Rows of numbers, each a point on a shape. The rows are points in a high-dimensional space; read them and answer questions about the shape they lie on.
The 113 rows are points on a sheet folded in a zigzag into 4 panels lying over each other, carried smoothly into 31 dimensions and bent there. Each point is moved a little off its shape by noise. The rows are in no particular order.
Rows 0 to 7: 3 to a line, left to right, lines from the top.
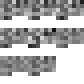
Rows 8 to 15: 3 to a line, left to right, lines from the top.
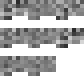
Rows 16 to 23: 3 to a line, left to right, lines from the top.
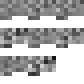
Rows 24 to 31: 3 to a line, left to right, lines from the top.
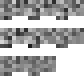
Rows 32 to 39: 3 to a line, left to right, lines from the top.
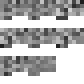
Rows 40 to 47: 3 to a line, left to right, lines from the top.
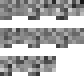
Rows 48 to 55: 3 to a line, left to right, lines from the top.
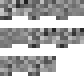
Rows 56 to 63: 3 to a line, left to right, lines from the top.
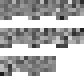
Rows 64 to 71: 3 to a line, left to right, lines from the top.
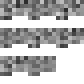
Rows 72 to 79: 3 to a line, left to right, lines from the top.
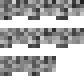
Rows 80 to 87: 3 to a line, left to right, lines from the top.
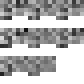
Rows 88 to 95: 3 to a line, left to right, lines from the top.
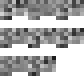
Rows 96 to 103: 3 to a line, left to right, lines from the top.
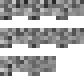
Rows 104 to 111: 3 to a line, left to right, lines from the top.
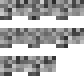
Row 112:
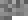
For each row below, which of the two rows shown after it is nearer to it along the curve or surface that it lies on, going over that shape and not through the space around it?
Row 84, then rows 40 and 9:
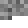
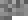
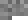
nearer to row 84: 9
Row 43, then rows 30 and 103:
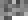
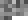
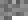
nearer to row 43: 30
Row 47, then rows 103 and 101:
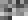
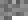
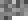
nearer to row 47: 101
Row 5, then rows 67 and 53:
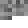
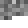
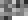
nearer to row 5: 67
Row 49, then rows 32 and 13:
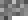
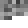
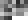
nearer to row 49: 32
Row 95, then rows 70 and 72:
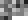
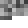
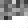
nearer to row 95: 72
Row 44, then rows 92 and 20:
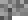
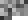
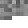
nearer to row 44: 92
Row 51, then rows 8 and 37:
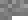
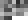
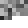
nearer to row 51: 37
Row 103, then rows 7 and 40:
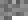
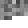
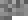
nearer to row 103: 40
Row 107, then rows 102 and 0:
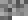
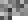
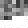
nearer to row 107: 102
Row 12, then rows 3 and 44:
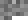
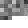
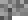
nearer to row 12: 3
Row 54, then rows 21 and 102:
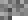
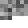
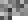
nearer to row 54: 102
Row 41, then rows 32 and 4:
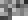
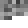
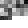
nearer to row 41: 4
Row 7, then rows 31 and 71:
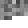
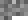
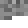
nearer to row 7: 31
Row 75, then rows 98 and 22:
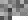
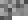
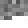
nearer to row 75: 98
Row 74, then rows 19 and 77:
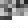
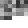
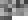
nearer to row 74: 19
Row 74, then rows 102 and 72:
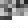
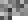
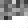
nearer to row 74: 72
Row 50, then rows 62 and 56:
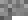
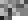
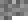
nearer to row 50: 62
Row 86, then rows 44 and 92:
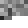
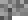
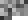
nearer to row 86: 44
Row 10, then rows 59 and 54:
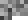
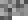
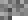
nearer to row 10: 54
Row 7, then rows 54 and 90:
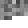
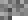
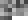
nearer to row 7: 90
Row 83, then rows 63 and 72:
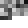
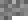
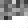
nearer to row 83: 72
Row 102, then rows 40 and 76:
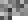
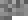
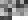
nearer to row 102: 40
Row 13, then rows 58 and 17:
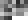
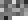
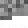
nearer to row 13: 58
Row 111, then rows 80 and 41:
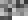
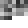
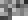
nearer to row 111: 41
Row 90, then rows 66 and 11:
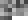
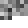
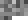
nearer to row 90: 11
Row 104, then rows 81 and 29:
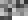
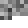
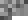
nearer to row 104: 29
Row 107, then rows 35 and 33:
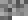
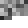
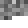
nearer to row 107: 35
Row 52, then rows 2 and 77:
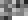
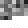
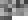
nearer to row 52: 2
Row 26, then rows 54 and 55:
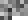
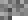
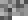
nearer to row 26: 54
